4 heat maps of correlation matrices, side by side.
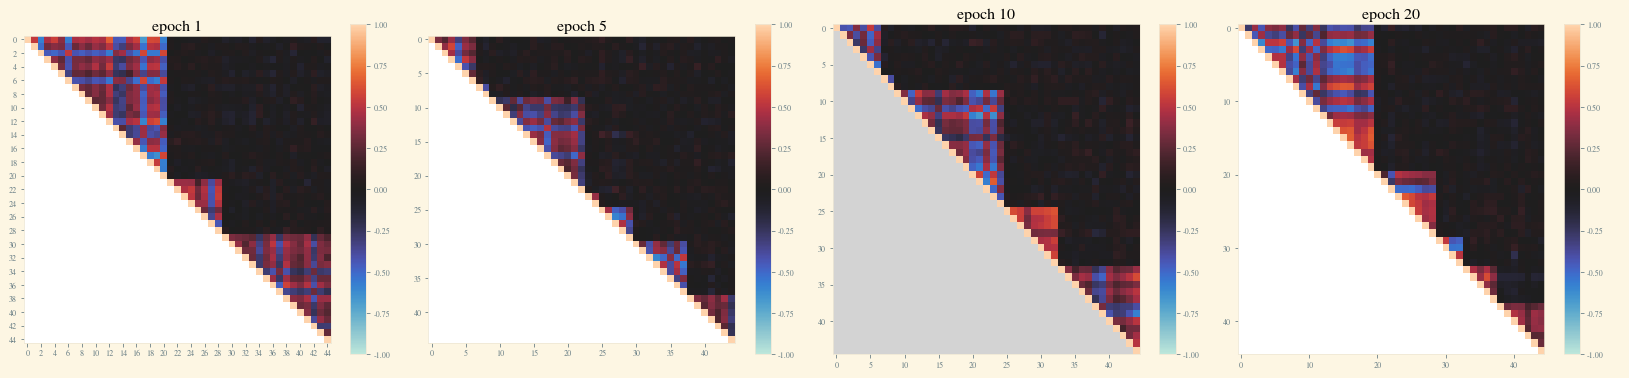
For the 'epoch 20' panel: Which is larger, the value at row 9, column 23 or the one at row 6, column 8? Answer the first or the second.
the first
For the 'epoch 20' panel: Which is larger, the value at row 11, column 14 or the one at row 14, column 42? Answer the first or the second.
the second
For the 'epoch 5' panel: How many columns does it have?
45
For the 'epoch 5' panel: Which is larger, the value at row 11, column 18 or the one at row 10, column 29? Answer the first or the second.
the second
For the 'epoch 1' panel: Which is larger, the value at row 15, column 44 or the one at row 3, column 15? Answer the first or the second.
the second
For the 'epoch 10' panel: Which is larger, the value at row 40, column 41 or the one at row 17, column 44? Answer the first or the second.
the first
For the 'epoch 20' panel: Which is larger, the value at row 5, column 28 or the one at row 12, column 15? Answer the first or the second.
the second
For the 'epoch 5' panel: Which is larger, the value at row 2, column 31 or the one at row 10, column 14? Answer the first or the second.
the first
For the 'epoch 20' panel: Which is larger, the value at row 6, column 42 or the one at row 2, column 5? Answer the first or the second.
the second
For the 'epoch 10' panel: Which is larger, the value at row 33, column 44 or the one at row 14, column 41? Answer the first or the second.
the first
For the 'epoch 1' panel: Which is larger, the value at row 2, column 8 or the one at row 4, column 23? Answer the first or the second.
the second
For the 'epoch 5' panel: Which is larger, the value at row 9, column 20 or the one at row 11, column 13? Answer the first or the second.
the second
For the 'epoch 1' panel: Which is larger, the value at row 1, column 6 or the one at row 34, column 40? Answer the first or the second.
the second
